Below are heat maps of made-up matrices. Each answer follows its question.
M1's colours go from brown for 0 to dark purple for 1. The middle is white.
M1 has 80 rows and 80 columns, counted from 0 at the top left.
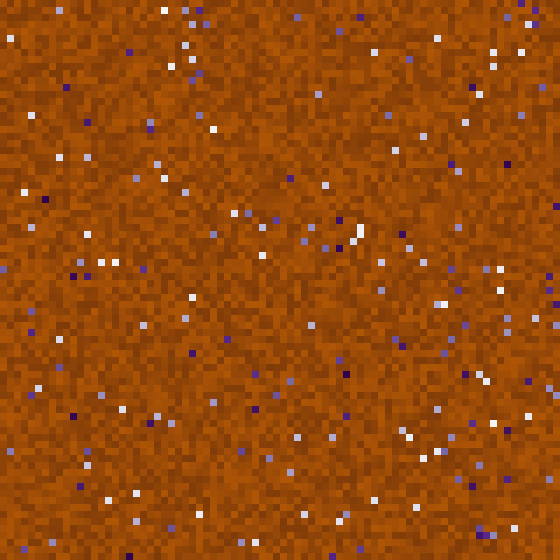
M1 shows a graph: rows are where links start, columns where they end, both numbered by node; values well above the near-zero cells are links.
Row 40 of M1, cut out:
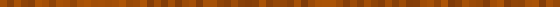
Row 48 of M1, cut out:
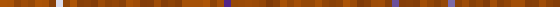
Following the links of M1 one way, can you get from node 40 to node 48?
no
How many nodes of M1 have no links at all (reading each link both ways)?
1
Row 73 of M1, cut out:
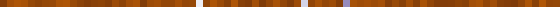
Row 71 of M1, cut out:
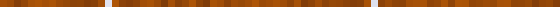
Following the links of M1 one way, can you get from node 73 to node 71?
yes
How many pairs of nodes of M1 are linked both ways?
5
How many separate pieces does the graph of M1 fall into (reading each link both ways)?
2
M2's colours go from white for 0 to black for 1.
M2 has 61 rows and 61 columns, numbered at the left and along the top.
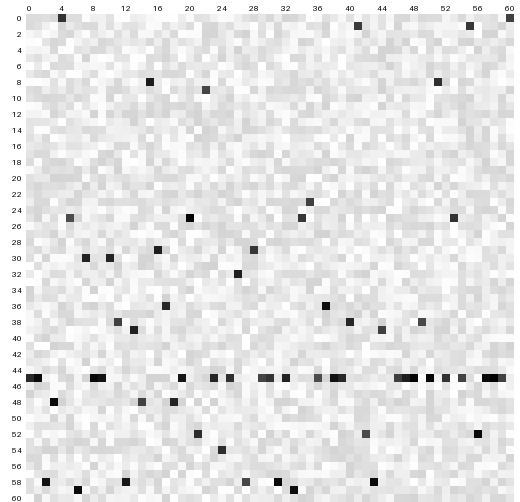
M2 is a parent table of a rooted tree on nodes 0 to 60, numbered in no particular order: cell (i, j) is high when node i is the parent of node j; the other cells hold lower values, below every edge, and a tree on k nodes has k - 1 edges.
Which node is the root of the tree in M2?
45
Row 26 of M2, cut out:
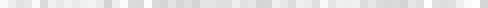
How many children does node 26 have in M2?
0
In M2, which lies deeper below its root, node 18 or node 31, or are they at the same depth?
the same depth
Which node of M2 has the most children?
45
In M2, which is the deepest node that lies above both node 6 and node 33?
59
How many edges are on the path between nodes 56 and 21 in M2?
2
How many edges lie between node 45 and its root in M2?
0
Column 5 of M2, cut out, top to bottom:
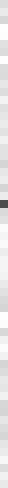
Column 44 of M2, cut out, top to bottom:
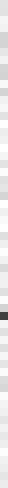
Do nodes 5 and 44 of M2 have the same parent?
no
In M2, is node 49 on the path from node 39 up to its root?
no
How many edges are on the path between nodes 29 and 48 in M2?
2
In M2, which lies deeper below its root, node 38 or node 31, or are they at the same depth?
node 31
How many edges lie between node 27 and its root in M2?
2
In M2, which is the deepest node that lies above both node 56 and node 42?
52
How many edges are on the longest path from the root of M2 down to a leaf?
2
